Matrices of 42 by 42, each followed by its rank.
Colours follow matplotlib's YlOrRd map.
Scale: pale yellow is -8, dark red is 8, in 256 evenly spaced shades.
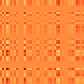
one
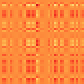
one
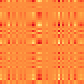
one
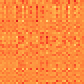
three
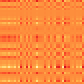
one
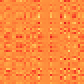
three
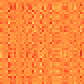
three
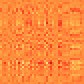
three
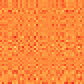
three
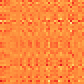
three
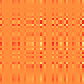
one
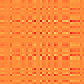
one
